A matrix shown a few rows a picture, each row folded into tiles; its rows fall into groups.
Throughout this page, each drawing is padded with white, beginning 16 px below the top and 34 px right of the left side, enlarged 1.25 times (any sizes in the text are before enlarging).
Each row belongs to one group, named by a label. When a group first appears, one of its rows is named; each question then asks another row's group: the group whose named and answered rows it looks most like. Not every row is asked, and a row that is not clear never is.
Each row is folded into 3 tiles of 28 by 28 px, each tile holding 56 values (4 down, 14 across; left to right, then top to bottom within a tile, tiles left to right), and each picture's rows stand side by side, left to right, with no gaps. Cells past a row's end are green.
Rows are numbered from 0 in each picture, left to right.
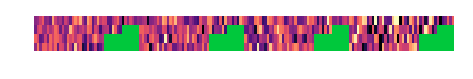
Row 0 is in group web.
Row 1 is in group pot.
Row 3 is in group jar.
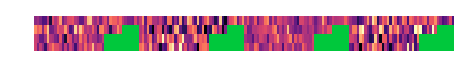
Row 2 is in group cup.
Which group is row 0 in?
pot
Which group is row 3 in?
pot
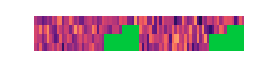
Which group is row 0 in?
pot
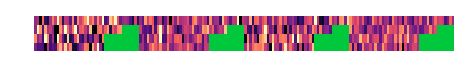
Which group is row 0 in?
pot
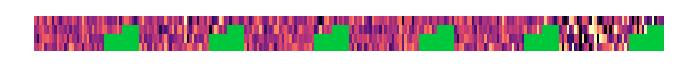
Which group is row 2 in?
jar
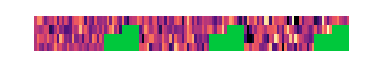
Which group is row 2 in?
cup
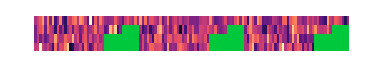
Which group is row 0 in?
web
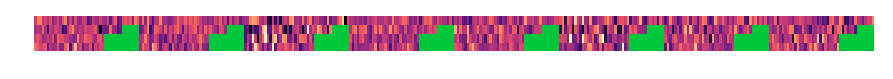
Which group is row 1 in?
web
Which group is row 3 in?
pot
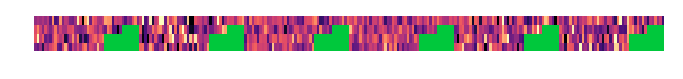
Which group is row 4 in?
cup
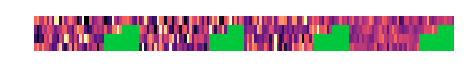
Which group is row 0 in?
cup
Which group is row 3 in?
cup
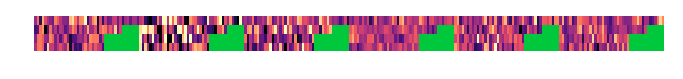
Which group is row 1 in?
pot
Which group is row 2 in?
pot
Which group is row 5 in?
cup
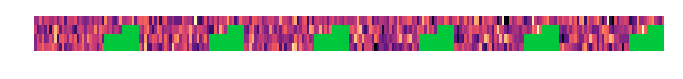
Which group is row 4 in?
cup
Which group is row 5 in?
cup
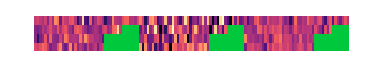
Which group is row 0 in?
cup
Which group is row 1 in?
jar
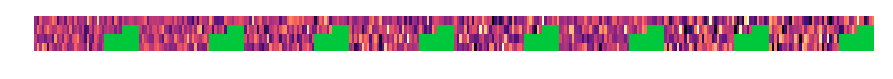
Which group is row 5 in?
pot
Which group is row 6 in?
jar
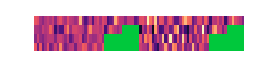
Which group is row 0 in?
jar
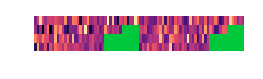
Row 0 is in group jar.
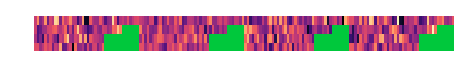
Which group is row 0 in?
cup
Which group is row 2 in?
pot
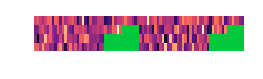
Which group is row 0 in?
cup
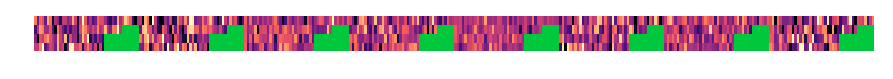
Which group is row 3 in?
jar
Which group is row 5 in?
web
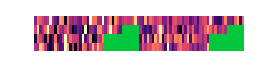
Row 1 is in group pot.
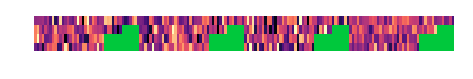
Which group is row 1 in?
jar
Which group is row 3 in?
pot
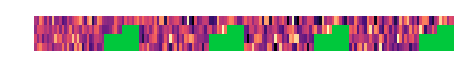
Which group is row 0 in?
web
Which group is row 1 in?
cup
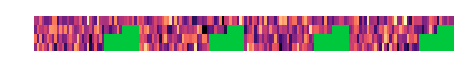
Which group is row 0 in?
web
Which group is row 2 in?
web
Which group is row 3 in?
web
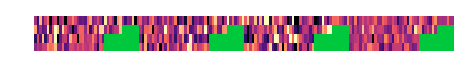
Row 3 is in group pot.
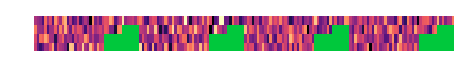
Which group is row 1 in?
jar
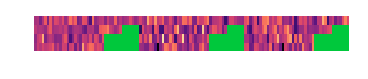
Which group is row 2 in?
cup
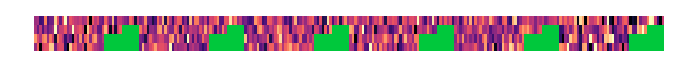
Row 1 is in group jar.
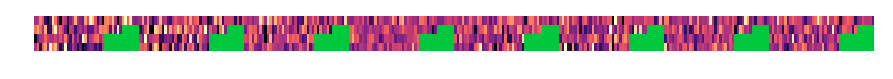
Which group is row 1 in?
web
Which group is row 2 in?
pot
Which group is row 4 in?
pot
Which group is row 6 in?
jar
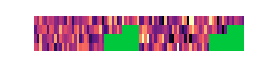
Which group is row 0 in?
web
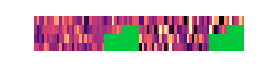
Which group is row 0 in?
cup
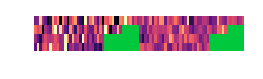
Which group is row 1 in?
cup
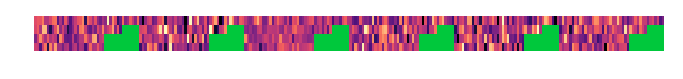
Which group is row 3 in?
jar
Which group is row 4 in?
cup
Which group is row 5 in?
web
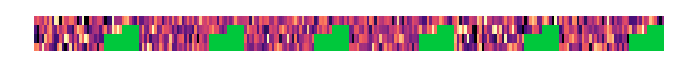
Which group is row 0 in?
cup
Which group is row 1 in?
web
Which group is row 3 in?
cup
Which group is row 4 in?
pot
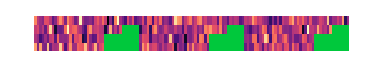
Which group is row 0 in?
jar
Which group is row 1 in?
web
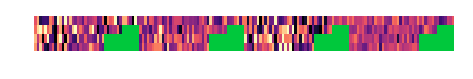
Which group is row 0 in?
pot
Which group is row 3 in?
jar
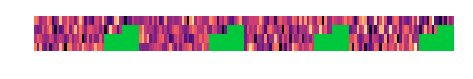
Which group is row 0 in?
jar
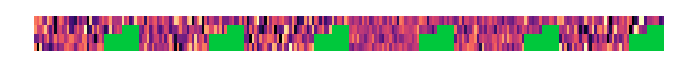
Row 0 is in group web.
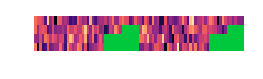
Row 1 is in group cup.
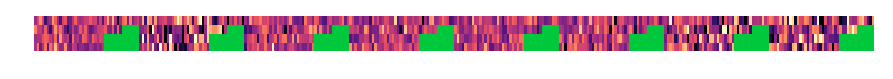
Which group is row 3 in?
jar
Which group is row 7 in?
cup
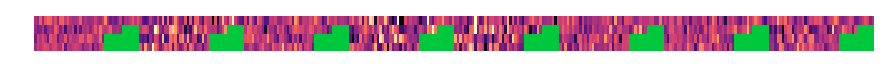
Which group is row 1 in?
jar
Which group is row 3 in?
cup
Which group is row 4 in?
web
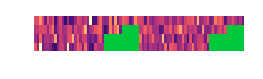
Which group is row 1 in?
pot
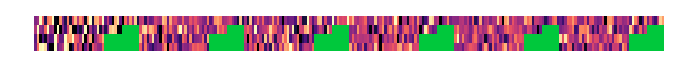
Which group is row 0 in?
web
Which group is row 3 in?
jar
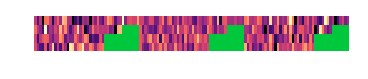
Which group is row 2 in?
jar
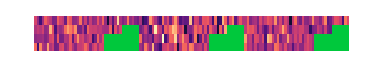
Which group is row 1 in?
jar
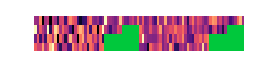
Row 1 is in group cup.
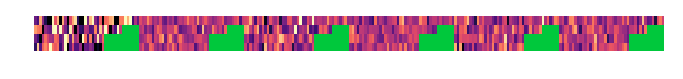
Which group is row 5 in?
jar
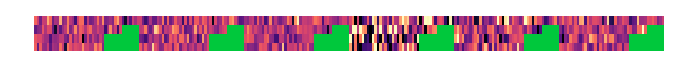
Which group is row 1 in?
jar
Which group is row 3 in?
pot
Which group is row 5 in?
cup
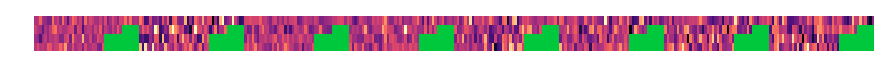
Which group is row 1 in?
jar
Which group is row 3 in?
jar
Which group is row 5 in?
jar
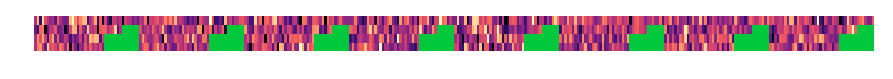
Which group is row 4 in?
cup
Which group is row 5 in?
pot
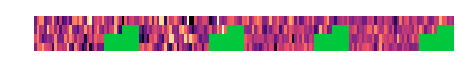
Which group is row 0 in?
web
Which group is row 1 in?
cup
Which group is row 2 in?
jar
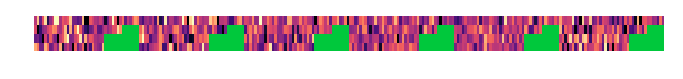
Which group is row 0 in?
cup
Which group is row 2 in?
pot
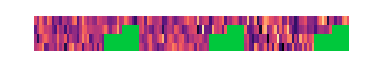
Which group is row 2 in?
cup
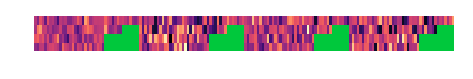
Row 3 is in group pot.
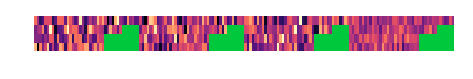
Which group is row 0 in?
jar
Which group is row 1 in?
jar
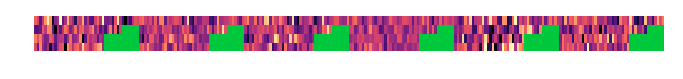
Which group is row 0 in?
jar
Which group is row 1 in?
cup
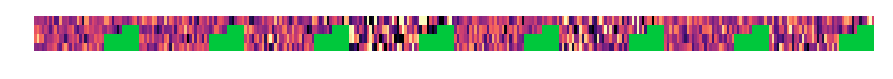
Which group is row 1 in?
jar
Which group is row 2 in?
pot
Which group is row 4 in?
web
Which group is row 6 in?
pot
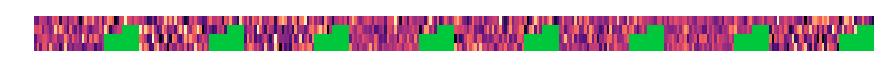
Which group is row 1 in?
pot
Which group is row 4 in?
jar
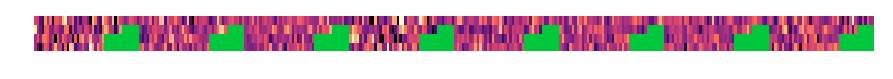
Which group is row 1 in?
cup
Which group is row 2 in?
pot
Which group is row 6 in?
cup
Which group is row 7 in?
jar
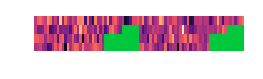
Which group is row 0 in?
jar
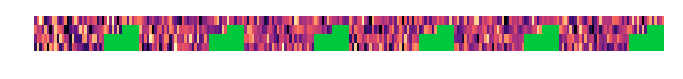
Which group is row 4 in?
cup
